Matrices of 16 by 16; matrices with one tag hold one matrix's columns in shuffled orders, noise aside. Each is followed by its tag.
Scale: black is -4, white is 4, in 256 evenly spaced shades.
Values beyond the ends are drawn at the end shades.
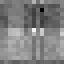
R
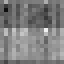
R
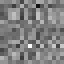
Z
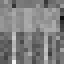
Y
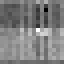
R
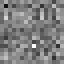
Z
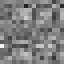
Z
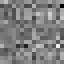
Z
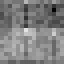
R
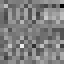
Z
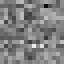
Z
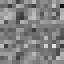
Z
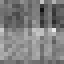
R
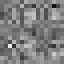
Z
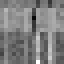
Y
